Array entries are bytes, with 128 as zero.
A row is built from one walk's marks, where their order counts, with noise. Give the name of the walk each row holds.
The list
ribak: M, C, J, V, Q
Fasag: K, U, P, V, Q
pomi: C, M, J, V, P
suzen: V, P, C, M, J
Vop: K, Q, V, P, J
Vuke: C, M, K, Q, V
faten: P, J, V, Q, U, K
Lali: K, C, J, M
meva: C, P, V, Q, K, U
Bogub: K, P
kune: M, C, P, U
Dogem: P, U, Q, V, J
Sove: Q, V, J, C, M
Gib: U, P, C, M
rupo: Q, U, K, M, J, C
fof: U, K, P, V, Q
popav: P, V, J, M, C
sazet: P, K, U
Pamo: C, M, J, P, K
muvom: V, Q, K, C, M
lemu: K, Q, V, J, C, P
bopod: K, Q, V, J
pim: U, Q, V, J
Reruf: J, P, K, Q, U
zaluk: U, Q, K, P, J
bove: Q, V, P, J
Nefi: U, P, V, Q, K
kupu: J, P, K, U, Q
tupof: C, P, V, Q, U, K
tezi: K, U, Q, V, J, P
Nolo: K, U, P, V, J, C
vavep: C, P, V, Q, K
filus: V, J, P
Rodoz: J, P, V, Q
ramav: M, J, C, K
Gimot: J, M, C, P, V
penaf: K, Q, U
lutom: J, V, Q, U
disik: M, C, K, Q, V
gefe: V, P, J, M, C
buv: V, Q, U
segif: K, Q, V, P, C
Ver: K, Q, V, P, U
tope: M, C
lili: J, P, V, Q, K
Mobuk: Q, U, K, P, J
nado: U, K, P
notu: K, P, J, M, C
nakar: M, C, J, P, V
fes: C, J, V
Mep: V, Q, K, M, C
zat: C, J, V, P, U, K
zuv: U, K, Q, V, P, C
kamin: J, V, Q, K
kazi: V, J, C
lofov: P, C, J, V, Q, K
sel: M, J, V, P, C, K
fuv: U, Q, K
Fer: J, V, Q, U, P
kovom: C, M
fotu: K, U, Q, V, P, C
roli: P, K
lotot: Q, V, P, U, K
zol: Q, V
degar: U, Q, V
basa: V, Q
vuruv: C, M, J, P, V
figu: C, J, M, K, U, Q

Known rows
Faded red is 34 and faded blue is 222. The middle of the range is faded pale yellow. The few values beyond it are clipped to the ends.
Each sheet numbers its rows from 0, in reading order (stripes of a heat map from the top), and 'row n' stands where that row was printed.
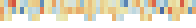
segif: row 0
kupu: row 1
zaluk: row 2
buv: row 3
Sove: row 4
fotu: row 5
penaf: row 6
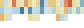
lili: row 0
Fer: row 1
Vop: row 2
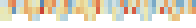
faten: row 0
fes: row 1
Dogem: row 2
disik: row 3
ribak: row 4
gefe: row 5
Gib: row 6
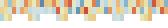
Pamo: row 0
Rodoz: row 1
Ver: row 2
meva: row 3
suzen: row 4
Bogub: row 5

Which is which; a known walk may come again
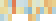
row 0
notu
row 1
basa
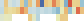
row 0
zaluk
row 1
Rodoz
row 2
Bogub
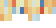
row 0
vavep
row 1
fes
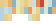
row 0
kupu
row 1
Ver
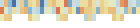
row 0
Gib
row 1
Fer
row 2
meva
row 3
buv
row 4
fotu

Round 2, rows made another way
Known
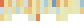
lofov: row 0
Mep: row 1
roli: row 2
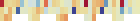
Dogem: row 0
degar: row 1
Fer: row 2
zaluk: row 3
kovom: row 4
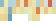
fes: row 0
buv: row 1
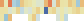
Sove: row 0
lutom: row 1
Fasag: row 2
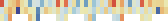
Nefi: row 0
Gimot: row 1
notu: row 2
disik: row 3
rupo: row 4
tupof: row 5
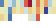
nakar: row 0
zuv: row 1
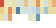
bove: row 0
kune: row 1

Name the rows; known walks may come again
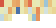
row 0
Ver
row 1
lotot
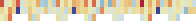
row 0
pim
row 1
gefe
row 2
vavep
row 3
muvom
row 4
fof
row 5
segif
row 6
Reruf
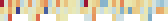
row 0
zuv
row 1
nado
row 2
roli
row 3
Mobuk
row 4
zat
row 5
kupu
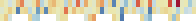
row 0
lutom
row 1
sel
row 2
buv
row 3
Bogub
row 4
nakar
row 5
Pamo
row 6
Gib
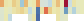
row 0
Fasag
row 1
figu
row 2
kovom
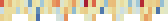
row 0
faten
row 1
ribak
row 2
fuv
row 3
Nolo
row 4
suzen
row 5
Dogem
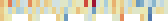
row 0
popav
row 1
lofov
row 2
Rodoz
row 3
Lali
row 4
Mep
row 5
Gimot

